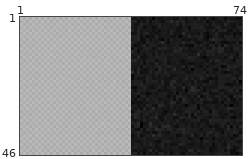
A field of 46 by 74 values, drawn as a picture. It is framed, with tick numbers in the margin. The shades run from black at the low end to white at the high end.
It is made of 1 by 2 panels. Panel 1,1: high, checkered, faint in contrast. Panel 1,2: very low, fine-grained, faint in contrast.
